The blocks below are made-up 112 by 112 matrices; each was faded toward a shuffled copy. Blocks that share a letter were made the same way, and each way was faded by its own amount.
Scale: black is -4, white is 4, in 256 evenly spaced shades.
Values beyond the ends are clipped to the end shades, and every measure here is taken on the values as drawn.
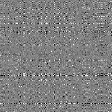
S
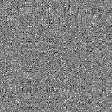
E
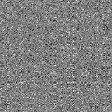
E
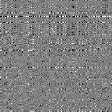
S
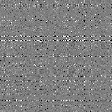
S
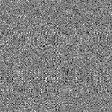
E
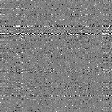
S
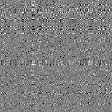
S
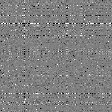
S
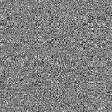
E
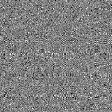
E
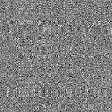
E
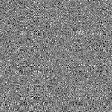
E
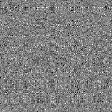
E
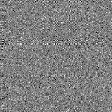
E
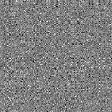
E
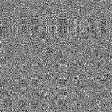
E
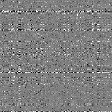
S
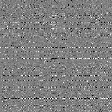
S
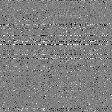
S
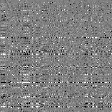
S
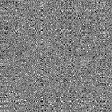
E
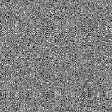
E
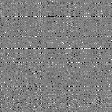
S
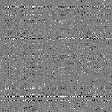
S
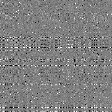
S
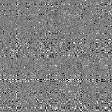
S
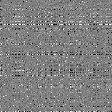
S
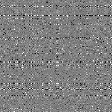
S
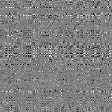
S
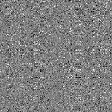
E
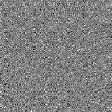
E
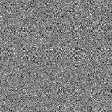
E
